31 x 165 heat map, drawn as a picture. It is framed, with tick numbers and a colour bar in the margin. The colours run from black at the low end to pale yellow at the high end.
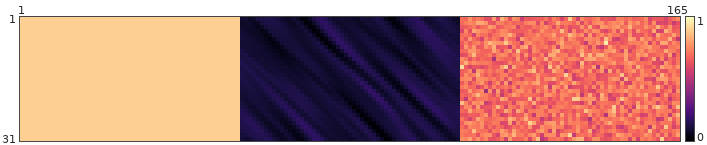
It is made of 1 by 3 panels. Panel 1,1: very high, flat. Panel 1,2: very low, slanting down to the right, faint in contrast. Panel 1,3: high, fine-grained.
